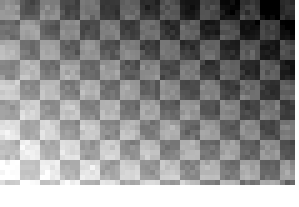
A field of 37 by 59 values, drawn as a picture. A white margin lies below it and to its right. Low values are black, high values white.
There are no lone odd cells. There is an overall slope up to the bottom left. The field is checkered. The top right is the ninth with the lowest average.
